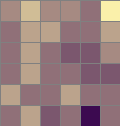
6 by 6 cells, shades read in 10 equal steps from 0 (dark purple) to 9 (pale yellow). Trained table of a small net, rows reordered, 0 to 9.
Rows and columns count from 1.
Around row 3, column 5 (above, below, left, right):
4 3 3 5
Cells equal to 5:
4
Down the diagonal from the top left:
5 6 4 4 4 4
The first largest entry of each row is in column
6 2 2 2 1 2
